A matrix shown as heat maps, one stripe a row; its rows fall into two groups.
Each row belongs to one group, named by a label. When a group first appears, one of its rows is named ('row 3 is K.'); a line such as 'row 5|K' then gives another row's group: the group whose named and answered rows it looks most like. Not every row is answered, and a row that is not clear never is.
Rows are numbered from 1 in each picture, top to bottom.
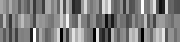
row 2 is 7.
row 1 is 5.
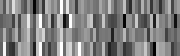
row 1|5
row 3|7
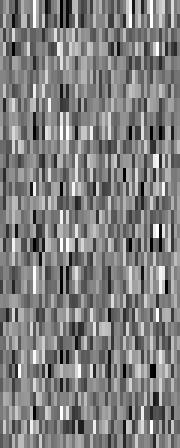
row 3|5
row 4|7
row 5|5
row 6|5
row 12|7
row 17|7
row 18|5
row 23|7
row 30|5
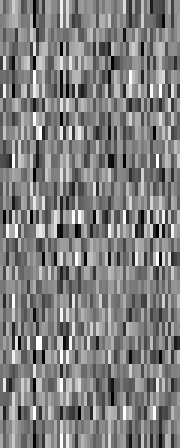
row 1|5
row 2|5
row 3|7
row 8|5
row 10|7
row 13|5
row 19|7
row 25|7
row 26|5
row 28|7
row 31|5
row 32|5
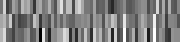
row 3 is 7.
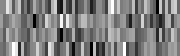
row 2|5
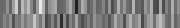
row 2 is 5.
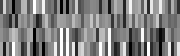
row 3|5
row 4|5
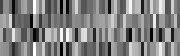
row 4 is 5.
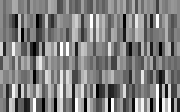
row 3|7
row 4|5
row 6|5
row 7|7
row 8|7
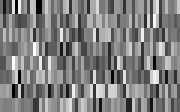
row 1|7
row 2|7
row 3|5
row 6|7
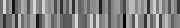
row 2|7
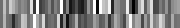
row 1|5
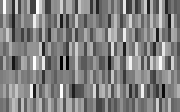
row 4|7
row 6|7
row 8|7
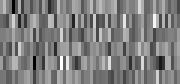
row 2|7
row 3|5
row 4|7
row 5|5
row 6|7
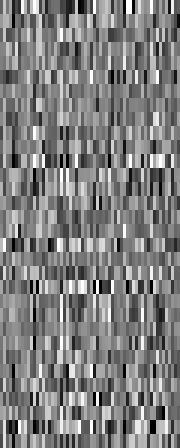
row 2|7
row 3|7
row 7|5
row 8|7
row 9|7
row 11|7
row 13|5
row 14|5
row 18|7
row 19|5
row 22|5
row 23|5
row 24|5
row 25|5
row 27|7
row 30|5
